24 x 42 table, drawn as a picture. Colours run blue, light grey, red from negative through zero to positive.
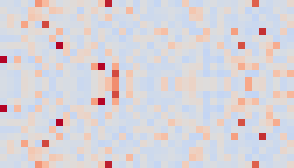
The values are skewed, with a long tail toward high values. The top and bottom halves mirror each other. No single row or column stands out from its neighbours. No regular stripes run through it. The grain is fine, like static. No overall slope runs across the table.
